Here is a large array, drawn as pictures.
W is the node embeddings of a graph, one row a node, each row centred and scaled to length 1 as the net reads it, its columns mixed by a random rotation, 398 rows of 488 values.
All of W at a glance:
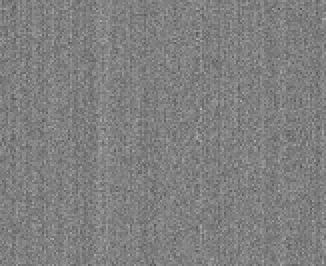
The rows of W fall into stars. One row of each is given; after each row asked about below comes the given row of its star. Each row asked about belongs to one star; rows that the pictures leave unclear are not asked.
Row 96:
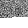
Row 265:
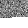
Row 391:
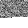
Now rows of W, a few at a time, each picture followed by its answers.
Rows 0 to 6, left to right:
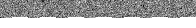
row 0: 96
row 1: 391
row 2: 265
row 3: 391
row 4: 265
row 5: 96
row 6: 391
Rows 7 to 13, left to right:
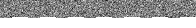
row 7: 265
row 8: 96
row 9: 265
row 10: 391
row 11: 96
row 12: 391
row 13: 391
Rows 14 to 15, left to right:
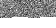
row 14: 391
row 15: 96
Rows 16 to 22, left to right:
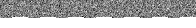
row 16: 265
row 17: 265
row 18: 265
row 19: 265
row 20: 391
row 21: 391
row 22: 391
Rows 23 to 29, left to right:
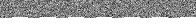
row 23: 391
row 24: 391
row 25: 96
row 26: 265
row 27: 96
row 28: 265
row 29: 96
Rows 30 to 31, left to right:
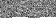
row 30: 265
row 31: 391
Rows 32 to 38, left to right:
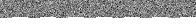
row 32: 391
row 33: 265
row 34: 96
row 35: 391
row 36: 265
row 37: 96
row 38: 391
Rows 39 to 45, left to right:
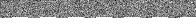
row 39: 265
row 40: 96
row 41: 391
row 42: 96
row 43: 265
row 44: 265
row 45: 265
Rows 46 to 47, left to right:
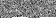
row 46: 391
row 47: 265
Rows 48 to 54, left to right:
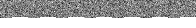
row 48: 96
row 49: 265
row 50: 96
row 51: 265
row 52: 265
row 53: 265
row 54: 96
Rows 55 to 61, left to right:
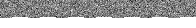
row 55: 96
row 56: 265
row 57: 391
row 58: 391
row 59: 391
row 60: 265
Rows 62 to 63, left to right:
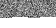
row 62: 265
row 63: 391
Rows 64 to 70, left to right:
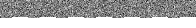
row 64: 391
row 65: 391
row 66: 96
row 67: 391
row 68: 265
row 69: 96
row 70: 265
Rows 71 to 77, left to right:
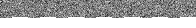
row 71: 96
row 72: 265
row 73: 96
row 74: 265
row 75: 96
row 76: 391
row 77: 96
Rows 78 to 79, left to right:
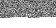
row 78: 96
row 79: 391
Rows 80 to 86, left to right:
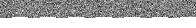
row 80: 265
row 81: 391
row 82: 391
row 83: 265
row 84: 391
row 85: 265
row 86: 391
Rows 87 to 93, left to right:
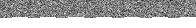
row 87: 265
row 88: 96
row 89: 96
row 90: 265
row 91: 265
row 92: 265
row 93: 265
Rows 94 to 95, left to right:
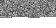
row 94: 96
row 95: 96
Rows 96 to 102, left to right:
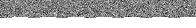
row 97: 96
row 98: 265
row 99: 265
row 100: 96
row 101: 265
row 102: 265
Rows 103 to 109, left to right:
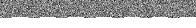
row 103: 96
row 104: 265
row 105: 391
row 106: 96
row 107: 265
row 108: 391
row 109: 391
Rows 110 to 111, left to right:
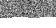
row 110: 391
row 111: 96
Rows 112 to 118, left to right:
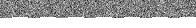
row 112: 96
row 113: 391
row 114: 96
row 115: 96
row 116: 265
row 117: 265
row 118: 391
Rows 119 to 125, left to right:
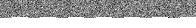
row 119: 96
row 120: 265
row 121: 265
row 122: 96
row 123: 265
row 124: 391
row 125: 96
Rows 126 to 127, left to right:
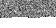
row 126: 391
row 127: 391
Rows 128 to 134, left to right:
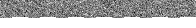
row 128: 96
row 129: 265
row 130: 265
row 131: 391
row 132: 265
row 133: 96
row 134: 391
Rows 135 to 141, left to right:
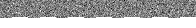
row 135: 265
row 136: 96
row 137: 265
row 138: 96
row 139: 96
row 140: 391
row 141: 391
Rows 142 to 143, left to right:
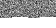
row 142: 391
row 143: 265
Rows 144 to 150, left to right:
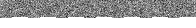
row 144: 391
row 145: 96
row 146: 265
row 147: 391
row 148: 265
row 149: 391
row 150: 391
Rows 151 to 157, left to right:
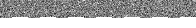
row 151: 391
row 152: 391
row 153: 391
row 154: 391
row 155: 96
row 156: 96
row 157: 391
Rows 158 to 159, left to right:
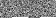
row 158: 391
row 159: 265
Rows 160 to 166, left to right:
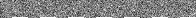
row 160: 391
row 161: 96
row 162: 265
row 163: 265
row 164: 265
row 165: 96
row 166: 96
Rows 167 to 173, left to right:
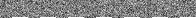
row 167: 265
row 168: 265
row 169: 96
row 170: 265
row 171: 96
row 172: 265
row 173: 391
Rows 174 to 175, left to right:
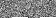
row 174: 265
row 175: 391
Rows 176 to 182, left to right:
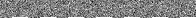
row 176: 96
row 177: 265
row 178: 265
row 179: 265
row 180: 265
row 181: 265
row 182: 265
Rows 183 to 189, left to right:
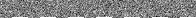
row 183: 391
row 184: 96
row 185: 391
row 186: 391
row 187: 96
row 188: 96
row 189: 391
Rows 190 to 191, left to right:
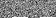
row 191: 265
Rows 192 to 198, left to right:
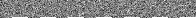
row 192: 96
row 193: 96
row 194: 96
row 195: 96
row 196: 391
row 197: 391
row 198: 391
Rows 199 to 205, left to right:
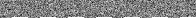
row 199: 391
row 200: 96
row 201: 391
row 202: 265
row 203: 391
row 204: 96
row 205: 391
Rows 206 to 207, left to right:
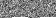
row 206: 391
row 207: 265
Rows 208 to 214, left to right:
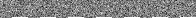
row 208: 391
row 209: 391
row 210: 265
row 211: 265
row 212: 265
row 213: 265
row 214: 96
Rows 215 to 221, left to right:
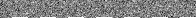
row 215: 96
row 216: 96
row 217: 96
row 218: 96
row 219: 265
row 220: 265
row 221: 391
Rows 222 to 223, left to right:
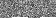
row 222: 265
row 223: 391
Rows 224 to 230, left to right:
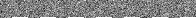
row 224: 391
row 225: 265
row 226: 265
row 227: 391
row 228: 391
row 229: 96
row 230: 265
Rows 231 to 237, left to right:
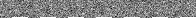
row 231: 391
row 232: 96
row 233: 96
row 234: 96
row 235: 391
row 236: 265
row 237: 96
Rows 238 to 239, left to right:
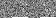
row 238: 96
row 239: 265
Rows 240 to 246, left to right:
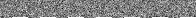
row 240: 265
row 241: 96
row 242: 96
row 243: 96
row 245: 265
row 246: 265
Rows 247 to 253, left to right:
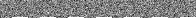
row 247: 391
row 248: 391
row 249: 391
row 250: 96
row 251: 391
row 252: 391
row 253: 96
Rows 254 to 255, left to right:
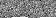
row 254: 391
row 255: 96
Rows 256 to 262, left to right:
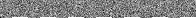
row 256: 391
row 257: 96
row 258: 265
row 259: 96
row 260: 96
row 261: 265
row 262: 265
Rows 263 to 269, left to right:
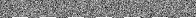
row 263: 96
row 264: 96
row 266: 391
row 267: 96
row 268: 265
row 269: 391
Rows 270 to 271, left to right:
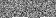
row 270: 265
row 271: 265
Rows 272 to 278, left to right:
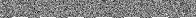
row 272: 391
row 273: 96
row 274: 391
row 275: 391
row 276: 265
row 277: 96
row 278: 96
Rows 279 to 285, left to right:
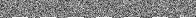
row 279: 96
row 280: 96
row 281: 265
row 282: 391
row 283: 265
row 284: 265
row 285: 96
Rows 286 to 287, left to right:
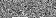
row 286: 96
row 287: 96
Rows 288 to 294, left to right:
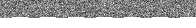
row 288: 96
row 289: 265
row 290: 391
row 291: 265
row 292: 265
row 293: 265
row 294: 265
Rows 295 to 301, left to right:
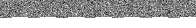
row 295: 96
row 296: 96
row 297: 265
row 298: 265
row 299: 96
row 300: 391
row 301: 391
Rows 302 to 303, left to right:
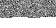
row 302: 265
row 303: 391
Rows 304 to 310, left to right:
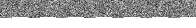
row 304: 96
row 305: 265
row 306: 391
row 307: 96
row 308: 96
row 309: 265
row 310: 96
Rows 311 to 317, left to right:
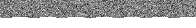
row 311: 265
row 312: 391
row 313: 96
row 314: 391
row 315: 265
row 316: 391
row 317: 96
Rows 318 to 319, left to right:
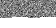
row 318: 96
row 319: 391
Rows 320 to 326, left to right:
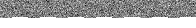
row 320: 391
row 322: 265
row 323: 96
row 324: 96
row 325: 265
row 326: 391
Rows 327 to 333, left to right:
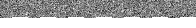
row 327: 96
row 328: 96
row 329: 265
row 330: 96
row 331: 391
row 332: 391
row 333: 391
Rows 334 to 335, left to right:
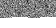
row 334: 96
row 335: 96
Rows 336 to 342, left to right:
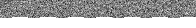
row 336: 265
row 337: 391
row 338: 265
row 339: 265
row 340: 265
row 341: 265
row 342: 265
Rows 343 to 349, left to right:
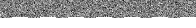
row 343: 265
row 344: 96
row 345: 96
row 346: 391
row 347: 265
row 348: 265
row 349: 265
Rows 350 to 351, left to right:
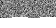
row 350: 96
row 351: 96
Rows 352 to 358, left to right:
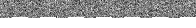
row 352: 391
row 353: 265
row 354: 391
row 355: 96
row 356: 391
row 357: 265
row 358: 265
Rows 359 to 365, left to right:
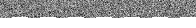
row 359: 391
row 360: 265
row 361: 391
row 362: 96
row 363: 96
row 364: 391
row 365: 96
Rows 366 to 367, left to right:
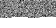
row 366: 391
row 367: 391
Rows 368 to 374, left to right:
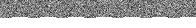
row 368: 265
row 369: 265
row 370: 265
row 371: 96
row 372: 391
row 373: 265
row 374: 391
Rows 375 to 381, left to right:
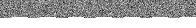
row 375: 96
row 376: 96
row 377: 265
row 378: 96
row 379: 391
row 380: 265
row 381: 391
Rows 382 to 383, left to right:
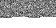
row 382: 265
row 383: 391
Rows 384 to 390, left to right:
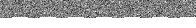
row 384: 391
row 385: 391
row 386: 96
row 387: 391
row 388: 96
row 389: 96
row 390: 96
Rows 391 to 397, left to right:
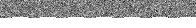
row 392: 96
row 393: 96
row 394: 391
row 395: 96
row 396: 265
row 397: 391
